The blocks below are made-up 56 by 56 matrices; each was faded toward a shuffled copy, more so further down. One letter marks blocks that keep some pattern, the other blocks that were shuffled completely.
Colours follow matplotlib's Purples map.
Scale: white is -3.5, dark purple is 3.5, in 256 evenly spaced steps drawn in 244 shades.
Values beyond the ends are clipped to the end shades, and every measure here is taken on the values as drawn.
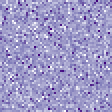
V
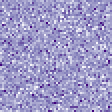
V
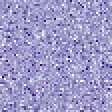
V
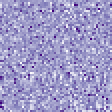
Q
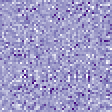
Q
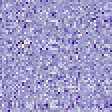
Q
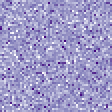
V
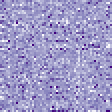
Q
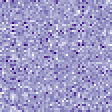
Q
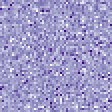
Q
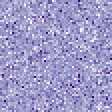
V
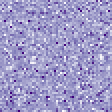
Q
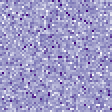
V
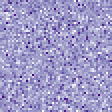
V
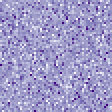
V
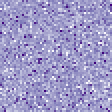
V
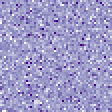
Q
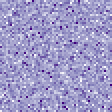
V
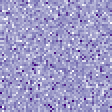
V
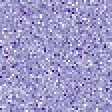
V
